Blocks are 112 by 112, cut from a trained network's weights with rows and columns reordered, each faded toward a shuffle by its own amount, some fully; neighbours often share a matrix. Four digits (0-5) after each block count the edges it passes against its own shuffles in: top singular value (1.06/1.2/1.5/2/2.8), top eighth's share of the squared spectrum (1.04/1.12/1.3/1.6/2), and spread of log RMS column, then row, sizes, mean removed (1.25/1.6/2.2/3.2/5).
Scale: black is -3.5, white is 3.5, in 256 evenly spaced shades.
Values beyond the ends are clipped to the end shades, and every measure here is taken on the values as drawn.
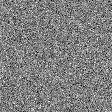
0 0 0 0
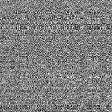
4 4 2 3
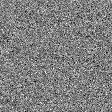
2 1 0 0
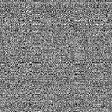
4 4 2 3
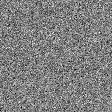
0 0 0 0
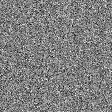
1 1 0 0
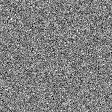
0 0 0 0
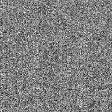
3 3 1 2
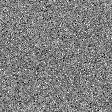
0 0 0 0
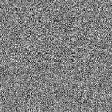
4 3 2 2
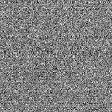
4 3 1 2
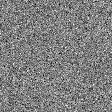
1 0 0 0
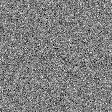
0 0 0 0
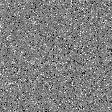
2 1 0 0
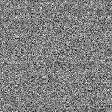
3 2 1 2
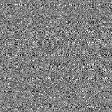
4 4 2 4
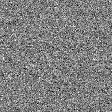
2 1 0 0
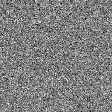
2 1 0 0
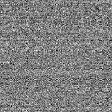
4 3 2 2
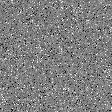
1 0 0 0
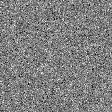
1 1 0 0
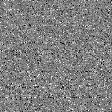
3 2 0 2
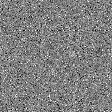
3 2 0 2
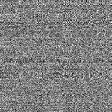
4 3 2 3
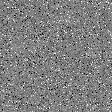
2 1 0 0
